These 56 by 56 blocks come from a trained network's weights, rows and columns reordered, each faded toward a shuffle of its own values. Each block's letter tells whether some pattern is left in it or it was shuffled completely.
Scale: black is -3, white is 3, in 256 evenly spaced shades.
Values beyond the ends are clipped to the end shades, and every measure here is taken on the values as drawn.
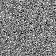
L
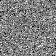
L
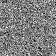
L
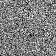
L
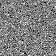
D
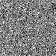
L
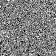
D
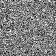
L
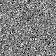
L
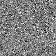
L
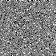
L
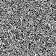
D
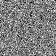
D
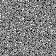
D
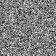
D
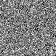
D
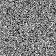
D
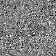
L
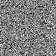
L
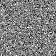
D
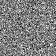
D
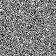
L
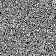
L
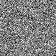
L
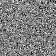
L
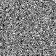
D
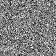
D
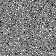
D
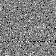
L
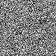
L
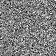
D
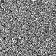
L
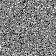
D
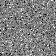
D
